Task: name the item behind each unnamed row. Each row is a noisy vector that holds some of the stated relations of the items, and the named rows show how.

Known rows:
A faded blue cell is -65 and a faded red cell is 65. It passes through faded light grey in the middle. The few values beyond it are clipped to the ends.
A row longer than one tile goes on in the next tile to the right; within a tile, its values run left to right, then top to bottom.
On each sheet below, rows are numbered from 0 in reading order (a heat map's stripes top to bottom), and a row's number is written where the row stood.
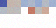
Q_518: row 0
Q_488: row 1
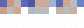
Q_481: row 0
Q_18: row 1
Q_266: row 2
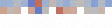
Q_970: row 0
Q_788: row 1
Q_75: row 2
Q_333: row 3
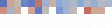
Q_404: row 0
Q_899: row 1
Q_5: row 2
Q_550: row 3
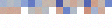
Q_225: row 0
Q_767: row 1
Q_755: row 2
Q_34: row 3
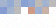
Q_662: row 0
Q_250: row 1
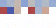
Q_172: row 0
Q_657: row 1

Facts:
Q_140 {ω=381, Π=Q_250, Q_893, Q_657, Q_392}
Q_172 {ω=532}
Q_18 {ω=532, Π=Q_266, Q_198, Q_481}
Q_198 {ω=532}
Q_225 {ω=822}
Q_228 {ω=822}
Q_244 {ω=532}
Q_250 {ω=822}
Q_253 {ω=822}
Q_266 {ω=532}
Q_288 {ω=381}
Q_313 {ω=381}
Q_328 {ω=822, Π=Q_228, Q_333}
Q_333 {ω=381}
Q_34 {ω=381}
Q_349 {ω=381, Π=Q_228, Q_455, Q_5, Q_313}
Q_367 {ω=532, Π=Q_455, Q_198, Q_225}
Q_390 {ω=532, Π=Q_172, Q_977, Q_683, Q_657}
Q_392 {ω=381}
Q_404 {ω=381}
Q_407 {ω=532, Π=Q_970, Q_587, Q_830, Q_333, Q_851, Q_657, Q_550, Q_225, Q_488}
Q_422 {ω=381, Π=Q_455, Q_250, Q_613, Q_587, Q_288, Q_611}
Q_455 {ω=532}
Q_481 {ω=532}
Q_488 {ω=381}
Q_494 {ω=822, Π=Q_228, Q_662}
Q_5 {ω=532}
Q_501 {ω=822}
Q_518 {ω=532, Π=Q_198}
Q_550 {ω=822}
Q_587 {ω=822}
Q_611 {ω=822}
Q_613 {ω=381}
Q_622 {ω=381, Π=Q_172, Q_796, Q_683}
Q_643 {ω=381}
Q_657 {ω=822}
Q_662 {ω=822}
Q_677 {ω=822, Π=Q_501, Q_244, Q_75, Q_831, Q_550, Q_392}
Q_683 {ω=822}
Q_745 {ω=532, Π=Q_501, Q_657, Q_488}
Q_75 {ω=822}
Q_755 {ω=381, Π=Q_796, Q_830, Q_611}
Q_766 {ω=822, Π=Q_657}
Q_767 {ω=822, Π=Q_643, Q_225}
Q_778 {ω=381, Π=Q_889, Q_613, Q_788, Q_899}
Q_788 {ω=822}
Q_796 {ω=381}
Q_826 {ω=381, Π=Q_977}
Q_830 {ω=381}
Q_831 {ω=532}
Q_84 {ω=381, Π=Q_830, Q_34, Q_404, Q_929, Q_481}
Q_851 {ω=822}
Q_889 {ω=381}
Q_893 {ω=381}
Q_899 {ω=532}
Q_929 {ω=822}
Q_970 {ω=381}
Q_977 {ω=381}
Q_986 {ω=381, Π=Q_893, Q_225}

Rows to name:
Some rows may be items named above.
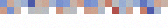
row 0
Q_611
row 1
Q_18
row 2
Q_745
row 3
Q_677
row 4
Q_657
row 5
Q_390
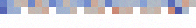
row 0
Q_349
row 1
Q_198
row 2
Q_455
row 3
Q_198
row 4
Q_893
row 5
Q_643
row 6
Q_622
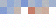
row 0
Q_228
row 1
Q_488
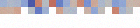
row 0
Q_225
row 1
Q_778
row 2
Q_140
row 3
Q_288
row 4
Q_766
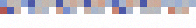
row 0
Q_796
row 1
Q_367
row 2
Q_755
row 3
Q_84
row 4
Q_622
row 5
Q_18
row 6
Q_488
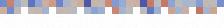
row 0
Q_613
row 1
Q_407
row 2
Q_986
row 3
Q_422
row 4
Q_766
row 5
Q_778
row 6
Q_587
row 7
Q_830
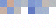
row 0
Q_288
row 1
Q_494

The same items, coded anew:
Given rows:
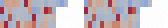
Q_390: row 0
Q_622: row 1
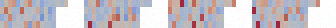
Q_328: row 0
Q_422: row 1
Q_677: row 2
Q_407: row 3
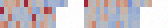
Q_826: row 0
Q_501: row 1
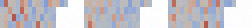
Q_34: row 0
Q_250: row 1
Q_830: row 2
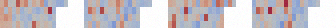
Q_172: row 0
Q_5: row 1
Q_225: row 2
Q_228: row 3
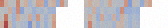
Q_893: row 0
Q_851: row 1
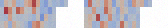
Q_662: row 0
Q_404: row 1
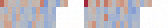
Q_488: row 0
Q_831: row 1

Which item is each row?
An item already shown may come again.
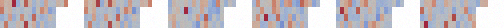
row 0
Q_677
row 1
Q_677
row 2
Q_455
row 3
Q_481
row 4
Q_494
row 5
Q_140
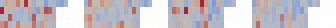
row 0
Q_826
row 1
Q_796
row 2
Q_228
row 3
Q_288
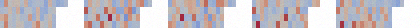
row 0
Q_611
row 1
Q_18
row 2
Q_266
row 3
Q_140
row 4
Q_755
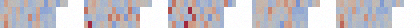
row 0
Q_587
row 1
Q_367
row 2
Q_84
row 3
Q_333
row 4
Q_250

